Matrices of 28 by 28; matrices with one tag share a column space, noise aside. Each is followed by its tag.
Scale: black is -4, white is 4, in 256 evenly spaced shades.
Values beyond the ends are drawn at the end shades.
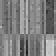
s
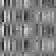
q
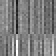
s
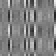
q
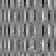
q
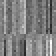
s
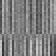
s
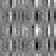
q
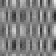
q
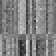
s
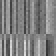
s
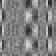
q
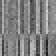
s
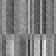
s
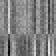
s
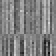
s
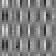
q
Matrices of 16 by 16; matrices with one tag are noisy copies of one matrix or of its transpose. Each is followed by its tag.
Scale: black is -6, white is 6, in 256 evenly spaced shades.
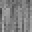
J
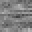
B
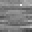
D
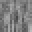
B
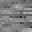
B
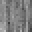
D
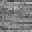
J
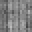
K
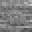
D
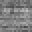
K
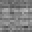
K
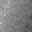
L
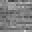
J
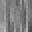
D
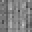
K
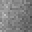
L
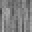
J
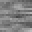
B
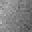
L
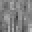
B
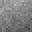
L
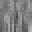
B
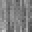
D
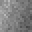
L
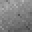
L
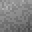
L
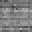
K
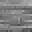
D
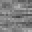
B
